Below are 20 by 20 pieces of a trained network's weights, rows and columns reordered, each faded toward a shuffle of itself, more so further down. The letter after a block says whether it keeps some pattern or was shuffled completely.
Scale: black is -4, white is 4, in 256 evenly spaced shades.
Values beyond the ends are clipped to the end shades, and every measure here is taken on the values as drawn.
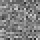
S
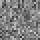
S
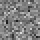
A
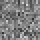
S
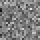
A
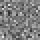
S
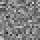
S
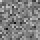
A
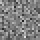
A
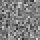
A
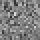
S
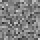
A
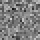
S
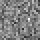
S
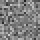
S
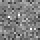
A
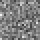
A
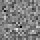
A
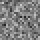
S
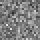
A
